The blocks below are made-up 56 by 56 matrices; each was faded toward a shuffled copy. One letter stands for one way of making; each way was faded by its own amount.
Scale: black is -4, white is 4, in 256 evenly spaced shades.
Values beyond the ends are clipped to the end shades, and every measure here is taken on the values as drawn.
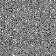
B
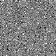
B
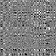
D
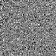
B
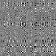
D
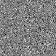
B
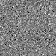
B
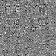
B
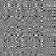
D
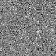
B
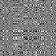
D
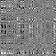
D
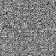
B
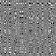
D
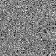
B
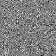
B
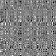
D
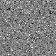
B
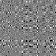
D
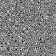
B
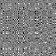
D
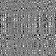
D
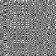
D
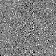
B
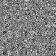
B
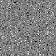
B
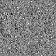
B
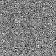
B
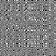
D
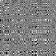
D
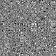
B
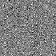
B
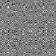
D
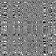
D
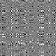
D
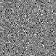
B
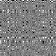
D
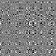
D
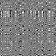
D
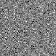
B
